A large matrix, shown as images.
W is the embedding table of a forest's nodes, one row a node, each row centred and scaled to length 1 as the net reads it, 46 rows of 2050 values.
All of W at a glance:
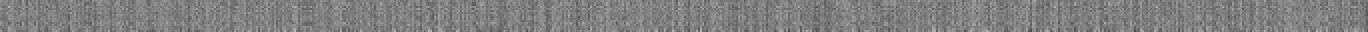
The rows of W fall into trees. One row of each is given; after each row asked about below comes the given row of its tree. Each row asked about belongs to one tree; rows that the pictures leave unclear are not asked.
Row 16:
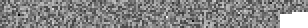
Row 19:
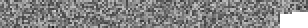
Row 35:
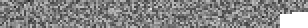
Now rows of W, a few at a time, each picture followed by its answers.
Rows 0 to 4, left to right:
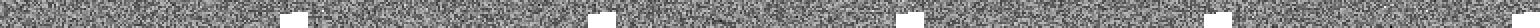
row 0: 35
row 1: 35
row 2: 19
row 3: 35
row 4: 35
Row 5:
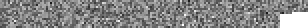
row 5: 16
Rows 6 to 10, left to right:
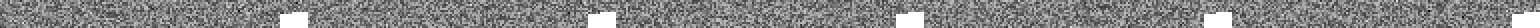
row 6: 16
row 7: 35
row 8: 35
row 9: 19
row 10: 19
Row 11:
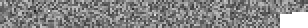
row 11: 19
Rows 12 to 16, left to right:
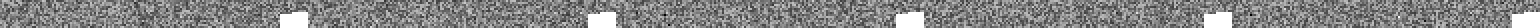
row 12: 35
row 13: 35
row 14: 35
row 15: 19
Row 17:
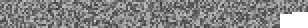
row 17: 19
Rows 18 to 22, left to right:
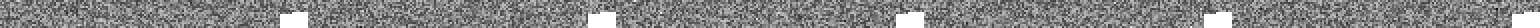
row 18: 35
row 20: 35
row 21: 35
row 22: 19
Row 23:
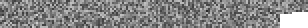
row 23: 19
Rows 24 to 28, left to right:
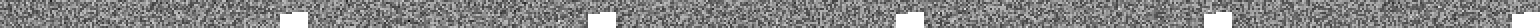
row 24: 19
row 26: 16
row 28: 19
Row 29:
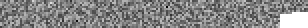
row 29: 16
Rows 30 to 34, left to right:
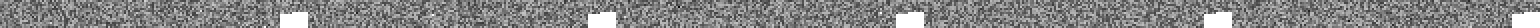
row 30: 19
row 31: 19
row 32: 35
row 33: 35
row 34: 35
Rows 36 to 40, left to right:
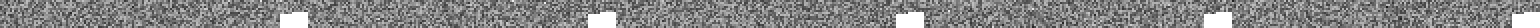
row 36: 19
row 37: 35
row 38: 35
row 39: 16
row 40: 19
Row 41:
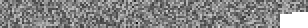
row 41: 19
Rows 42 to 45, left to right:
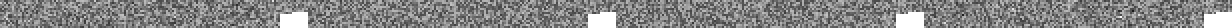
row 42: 19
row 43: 19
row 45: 19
